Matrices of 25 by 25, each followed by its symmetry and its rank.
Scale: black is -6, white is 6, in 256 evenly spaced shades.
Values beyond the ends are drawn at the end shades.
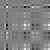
symmetric, rank one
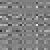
neither, rank two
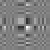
symmetric, rank one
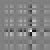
symmetric, rank one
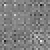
symmetric, rank three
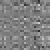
neither, rank three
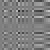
neither, rank one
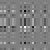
neither, rank one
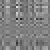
neither, rank two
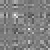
symmetric, rank three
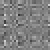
neither, rank three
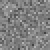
symmetric, full rank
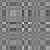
symmetric, rank one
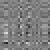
neither, rank two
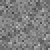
symmetric, full rank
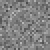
symmetric, full rank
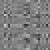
neither, rank three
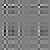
neither, rank one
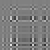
neither, rank one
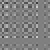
symmetric, rank one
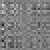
neither, rank three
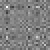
symmetric, rank three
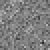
symmetric, full rank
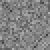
symmetric, full rank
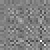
symmetric, rank three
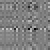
neither, rank two
